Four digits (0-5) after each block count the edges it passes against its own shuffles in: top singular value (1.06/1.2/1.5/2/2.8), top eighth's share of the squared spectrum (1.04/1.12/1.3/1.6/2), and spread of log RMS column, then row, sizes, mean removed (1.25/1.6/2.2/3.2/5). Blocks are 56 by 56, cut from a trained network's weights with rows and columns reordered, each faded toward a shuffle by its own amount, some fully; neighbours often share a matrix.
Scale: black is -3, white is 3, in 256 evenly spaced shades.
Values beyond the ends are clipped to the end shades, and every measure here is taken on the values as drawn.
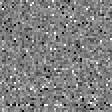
2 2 0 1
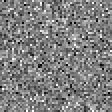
0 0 0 0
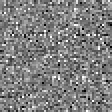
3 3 1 1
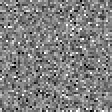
1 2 1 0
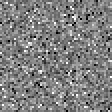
0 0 0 0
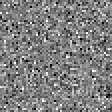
2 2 0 0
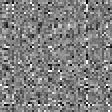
3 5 3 2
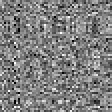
4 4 3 2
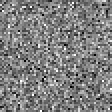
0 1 0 0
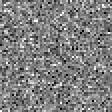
0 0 0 0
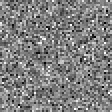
2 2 0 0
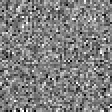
3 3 1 1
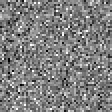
0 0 0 0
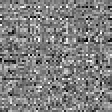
4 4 2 3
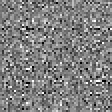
3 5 3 2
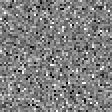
1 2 0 0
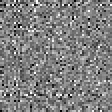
3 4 2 2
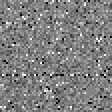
3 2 0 1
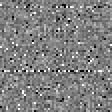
3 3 0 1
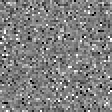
1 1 0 0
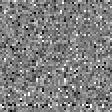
2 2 0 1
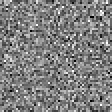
3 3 2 0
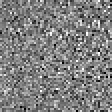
3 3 2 1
